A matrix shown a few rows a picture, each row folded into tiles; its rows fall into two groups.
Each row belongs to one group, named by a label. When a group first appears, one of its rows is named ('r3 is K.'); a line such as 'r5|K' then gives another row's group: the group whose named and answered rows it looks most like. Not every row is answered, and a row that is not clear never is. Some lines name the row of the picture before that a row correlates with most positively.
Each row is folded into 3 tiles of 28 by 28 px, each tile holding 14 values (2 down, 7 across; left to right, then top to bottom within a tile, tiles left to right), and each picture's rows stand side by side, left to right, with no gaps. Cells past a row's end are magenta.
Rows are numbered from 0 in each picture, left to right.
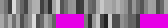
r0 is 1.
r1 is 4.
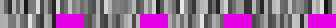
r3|4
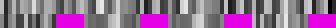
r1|1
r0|4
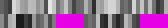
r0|4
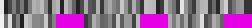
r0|1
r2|1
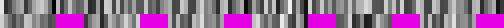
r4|4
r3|1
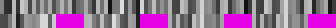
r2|1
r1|1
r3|1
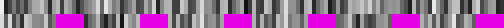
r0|1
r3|1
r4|4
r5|1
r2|1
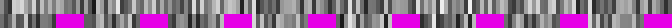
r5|4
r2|4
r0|4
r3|1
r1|4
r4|4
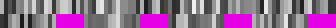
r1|1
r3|1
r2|4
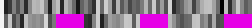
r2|1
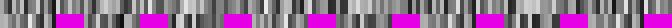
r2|4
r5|1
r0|1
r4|4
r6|4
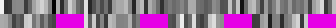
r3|4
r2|4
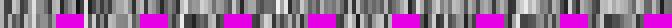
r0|1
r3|4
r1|1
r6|4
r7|4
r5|4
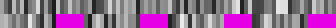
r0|1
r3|4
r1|4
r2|4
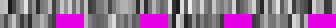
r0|4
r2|4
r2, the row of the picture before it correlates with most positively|1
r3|4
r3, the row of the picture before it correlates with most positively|2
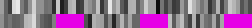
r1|4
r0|1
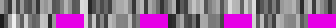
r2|4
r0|4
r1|1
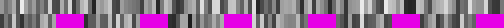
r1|4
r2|4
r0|4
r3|1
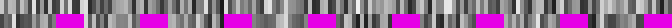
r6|1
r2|1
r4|4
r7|4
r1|1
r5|4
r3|1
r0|4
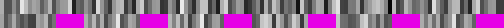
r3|4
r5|1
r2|1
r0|4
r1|1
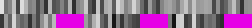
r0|4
